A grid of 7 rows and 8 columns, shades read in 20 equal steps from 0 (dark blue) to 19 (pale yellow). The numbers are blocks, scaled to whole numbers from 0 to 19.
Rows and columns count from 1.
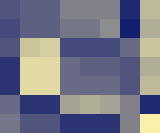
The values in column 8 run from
1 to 19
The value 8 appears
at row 2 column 4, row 2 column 5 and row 7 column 1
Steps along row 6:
down same up up down down down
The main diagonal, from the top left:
5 6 16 7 7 12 9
